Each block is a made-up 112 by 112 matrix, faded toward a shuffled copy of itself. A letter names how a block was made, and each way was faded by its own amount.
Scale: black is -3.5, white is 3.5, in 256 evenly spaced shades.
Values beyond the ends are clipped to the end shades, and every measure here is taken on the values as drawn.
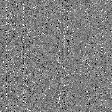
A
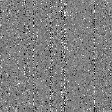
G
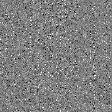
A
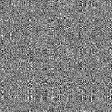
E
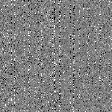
G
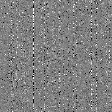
G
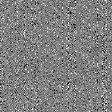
G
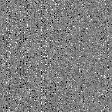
A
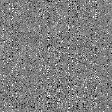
G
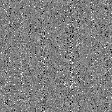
A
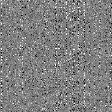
G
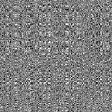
E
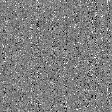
A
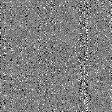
G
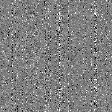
G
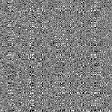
E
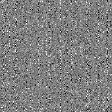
G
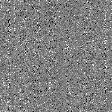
A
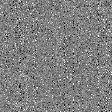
A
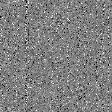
A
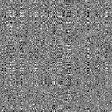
E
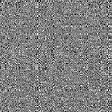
E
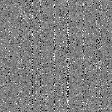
G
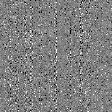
G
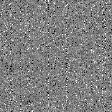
A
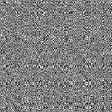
E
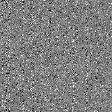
A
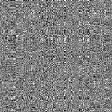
E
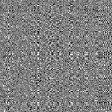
E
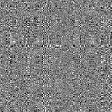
E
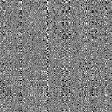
E
